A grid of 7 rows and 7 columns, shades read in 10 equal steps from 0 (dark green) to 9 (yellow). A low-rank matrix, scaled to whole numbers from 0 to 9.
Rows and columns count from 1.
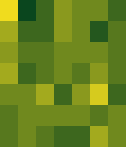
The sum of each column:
36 19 23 26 26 31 21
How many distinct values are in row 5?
5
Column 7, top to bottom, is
2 3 3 3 2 4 4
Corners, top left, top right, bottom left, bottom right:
9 2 3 4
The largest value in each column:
9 4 6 5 5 8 4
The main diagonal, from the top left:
9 2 3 4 5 3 4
